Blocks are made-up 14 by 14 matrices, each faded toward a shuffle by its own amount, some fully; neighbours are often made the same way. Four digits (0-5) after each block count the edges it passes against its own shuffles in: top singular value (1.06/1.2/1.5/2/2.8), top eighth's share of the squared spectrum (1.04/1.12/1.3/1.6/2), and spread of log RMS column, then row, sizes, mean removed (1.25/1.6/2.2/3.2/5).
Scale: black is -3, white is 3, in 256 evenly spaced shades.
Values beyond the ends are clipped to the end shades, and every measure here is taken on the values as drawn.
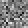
2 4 0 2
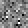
0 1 0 0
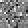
0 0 1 0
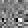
3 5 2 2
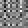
3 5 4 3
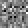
3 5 1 2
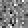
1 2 1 0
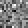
2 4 1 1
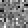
0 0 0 0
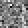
0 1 0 0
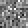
0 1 0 0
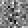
0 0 0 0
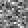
2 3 0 0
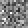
1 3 1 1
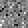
0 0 0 0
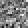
1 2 0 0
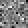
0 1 0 0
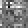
2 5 2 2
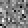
0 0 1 0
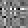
3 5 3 2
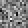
1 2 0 0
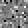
0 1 0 0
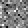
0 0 1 0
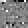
2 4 0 1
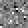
1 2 1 0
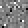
0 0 0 0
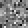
0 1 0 0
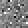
0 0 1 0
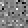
0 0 0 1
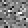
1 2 0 0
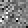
0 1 1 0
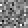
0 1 0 0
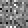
1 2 2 0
